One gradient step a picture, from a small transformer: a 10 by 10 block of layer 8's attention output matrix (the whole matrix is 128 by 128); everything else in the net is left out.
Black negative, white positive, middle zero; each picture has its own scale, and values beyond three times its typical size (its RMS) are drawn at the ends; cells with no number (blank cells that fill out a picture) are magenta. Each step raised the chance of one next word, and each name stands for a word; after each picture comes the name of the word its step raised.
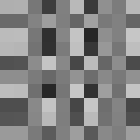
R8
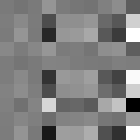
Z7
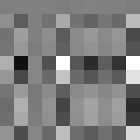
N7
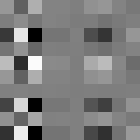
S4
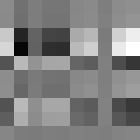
R8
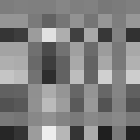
S4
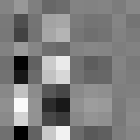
N7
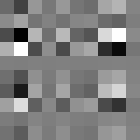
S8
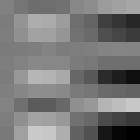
Z7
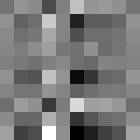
Z7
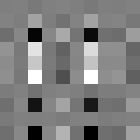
S4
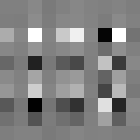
S8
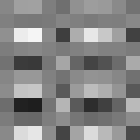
S8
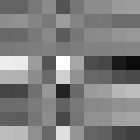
N7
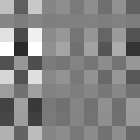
R8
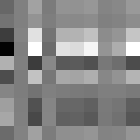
R8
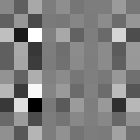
S8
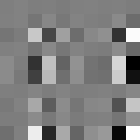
S4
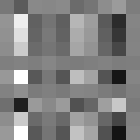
Z7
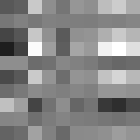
R8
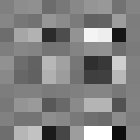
S4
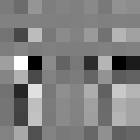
N7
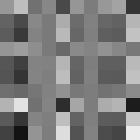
Z7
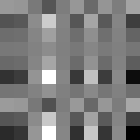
Z7
